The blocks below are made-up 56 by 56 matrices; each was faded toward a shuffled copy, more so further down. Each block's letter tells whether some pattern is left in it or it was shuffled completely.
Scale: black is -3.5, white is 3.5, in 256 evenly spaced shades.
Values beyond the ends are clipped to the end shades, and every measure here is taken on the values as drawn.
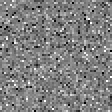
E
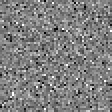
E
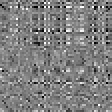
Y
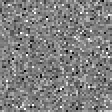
E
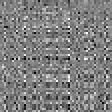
Y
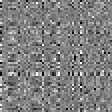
Y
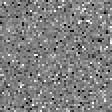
E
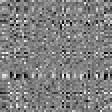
Y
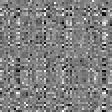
Y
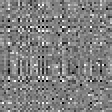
Y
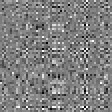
Y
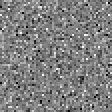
E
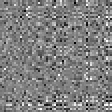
Y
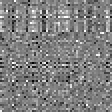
Y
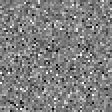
E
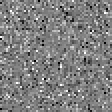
E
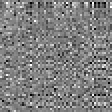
Y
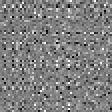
Y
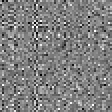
Y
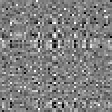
Y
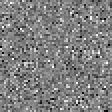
E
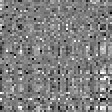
Y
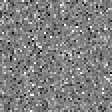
E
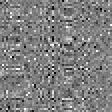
Y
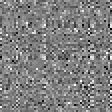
Y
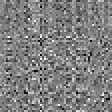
Y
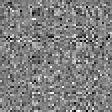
Y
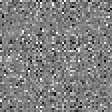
Y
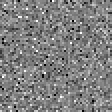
E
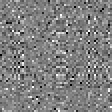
Y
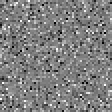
E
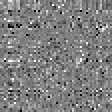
Y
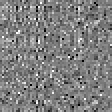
Y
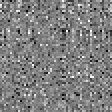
Y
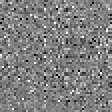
Y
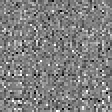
Y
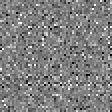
Y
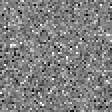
E
